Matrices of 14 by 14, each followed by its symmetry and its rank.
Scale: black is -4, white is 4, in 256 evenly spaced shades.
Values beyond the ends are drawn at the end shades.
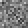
symmetric, full rank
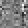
neither, rank three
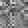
neither, rank three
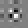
symmetric, rank one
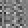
neither, rank three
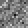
symmetric, full rank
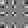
symmetric, rank one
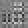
antisymmetric, rank two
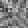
antisymmetric, rank two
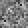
symmetric, full rank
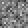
symmetric, full rank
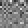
neither, rank three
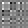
symmetric, rank one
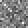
symmetric, full rank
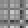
symmetric, rank one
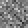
symmetric, full rank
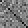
symmetric, full rank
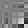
symmetric, rank one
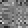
neither, rank three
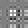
symmetric, rank one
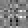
antisymmetric, rank two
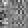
neither, rank three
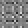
antisymmetric, rank two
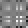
symmetric, rank one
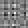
antisymmetric, rank two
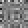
antisymmetric, rank two
